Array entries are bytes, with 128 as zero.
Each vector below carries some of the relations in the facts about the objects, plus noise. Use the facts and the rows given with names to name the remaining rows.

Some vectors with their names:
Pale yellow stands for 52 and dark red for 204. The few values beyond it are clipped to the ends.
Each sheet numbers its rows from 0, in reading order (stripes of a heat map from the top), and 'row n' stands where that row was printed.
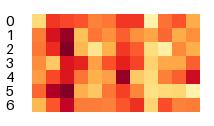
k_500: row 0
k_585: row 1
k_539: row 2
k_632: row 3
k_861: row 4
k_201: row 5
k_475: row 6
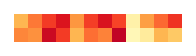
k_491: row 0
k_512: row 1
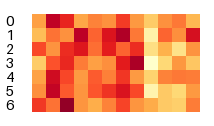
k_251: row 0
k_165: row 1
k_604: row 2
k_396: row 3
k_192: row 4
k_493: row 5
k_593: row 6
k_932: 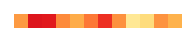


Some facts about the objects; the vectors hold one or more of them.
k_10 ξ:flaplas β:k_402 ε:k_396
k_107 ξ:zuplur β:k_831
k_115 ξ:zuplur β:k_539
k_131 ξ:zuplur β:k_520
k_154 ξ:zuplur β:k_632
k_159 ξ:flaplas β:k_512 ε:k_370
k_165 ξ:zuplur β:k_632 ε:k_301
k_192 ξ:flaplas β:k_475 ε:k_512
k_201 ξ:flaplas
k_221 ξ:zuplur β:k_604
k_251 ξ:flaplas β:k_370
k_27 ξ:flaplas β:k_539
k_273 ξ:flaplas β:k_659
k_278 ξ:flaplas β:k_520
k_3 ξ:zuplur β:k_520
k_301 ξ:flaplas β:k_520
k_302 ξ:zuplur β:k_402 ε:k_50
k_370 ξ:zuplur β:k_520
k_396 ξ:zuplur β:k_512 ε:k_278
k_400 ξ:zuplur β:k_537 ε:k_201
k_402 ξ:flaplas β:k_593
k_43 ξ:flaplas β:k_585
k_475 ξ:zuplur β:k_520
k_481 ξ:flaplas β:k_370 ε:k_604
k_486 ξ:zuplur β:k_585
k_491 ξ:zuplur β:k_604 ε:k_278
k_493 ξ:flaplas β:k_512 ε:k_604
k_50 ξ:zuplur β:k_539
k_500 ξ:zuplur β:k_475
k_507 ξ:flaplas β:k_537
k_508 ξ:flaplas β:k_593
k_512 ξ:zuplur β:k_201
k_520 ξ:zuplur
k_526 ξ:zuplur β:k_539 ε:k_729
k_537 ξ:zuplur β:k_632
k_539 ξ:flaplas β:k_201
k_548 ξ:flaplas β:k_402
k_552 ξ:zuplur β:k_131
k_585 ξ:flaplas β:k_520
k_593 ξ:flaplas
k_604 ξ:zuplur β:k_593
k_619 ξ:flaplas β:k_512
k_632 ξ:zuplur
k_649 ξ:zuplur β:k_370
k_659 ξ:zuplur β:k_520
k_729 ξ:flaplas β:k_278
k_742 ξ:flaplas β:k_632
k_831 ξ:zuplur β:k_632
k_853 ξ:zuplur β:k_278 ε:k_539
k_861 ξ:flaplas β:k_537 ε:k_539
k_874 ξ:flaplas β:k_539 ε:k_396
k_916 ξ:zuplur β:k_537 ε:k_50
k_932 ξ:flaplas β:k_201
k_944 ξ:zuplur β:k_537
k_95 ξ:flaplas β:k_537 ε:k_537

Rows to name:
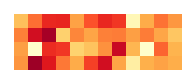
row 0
k_221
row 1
k_278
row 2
k_537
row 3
k_159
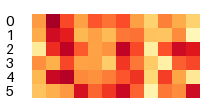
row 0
k_301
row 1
k_729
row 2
k_853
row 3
k_95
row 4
k_370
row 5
k_916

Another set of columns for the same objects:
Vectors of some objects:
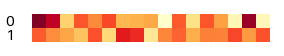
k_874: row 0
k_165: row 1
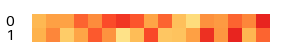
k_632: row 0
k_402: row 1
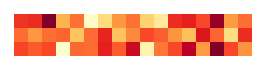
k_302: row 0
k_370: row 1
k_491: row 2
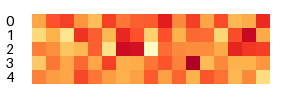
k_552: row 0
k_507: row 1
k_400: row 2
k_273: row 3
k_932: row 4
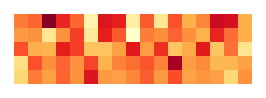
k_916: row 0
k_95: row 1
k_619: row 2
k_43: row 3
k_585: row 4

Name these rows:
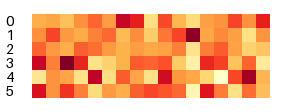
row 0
k_537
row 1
k_192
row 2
k_201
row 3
k_50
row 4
k_861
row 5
k_115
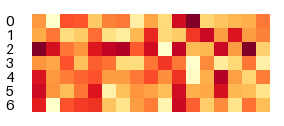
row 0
k_481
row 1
k_548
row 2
k_396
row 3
k_539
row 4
k_512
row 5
k_159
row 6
k_493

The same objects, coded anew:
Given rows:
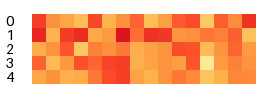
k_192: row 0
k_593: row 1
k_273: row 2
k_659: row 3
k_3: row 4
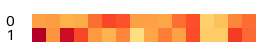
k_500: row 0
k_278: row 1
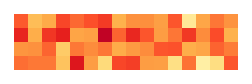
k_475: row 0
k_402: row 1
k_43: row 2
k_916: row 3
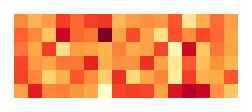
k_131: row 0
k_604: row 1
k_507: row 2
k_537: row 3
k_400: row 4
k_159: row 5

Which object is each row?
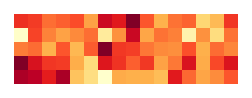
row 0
k_302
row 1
k_50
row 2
k_221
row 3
k_10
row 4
k_396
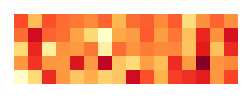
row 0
k_585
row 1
k_874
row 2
k_526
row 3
k_481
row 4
k_539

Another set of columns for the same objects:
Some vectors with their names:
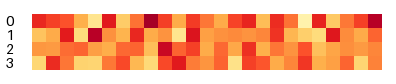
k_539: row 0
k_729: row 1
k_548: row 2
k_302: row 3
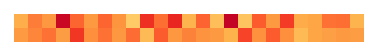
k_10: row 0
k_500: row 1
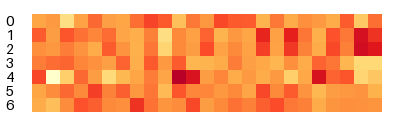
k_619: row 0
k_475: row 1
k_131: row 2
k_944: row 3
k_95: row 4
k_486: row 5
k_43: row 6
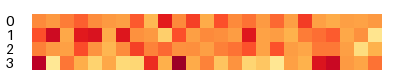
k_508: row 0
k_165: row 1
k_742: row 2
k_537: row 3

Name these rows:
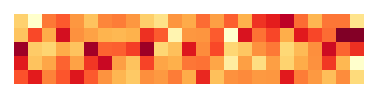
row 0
k_192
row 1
k_370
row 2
k_201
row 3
k_400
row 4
k_491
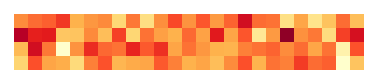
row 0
k_853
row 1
k_604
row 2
k_50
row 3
k_916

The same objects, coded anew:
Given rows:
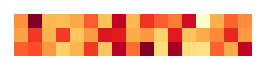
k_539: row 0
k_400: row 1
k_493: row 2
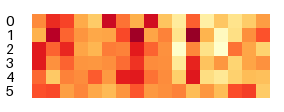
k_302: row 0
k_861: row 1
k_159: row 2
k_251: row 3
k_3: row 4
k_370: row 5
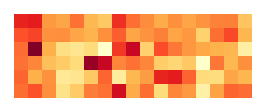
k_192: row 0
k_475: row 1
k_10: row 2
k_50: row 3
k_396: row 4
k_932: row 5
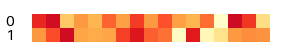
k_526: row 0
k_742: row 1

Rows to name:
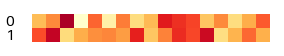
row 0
k_278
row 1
k_853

